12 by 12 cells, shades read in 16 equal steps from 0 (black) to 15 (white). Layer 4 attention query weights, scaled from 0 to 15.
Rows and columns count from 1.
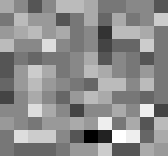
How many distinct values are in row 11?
11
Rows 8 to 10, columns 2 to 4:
8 10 8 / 8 13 10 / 8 7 9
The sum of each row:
98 101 106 98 82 103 104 93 103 108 104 91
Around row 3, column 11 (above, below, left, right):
8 12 11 7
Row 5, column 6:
8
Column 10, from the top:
8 7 11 6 7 7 8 7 8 10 14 5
